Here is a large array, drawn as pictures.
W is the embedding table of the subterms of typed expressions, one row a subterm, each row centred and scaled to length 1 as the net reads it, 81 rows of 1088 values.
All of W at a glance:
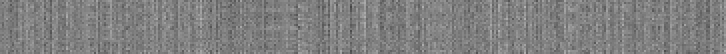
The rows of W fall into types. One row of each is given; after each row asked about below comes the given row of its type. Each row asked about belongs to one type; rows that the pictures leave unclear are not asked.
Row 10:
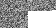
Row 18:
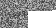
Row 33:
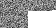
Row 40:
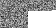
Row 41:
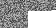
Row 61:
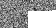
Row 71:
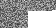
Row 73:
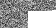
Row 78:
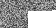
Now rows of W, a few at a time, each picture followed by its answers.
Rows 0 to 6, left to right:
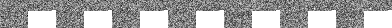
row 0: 40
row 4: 18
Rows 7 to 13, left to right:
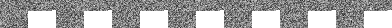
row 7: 78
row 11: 10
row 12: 41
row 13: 10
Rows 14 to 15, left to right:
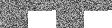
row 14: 78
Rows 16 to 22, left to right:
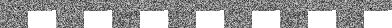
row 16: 61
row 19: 40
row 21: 18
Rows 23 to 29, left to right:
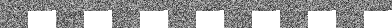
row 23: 61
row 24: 18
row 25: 71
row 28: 10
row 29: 33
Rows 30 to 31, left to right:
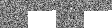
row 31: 40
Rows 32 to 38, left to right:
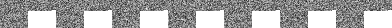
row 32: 41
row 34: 10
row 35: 18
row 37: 18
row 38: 61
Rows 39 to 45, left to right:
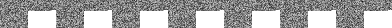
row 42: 78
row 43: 73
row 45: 78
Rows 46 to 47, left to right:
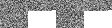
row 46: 41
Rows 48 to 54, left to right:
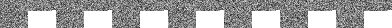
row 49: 41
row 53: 18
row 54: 78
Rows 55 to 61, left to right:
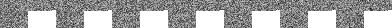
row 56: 40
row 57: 41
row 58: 41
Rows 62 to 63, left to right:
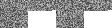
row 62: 71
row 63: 78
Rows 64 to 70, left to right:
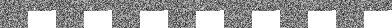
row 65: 10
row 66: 33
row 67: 10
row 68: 33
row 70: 41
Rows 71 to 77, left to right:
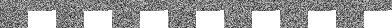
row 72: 71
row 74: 18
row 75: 78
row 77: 10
